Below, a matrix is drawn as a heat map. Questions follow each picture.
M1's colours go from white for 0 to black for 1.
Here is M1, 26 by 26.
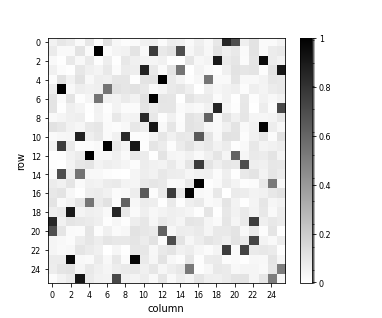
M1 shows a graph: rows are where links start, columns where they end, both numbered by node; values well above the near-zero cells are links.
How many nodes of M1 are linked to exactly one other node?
0
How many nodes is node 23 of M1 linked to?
2
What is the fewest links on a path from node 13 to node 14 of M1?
4
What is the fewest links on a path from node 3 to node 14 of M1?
1
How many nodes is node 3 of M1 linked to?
3
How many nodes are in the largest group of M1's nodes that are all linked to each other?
2
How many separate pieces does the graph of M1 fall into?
1
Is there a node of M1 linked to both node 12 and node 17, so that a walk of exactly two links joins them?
yes
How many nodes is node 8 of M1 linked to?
2
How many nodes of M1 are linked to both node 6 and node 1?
2
